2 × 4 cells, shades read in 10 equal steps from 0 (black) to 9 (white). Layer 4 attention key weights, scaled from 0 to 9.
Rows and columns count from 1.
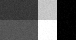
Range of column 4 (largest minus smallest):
0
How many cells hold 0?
2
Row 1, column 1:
2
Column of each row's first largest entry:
3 3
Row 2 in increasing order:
0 3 3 9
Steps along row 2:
same up down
